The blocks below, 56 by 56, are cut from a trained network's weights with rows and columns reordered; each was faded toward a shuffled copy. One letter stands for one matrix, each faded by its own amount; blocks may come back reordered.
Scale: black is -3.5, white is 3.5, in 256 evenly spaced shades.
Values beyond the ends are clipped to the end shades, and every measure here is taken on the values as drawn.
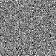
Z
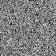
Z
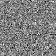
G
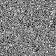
G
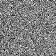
G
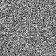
G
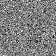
G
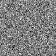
Z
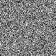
G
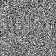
G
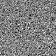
G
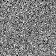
Z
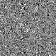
Z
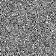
Z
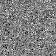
Z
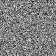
G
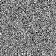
G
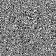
G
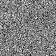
G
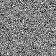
G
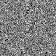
Z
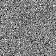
G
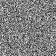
G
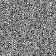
Z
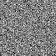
G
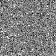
Z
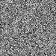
G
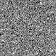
Z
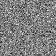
G
